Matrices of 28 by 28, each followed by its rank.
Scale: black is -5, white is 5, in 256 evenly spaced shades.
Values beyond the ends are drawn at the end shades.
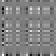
one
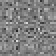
five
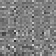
five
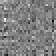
five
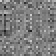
five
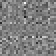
five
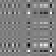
one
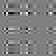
one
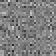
five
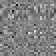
five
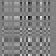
one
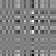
one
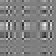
one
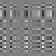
one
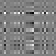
one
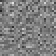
five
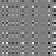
one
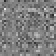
five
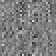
five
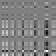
one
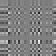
one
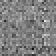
five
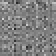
five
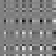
one
